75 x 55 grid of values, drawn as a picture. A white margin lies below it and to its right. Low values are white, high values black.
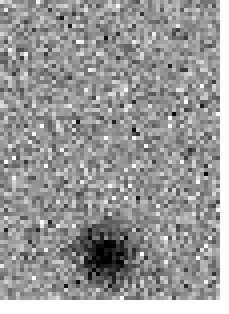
Odd rows or columns: none. Bumps: one, in the bottom middle. Mirror symmetry: none. Ninth with the highest average: bottom middle.
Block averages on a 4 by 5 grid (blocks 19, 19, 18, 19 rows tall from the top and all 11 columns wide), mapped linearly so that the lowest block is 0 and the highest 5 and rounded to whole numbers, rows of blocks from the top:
00000 | 00000 | 00000 | 01510
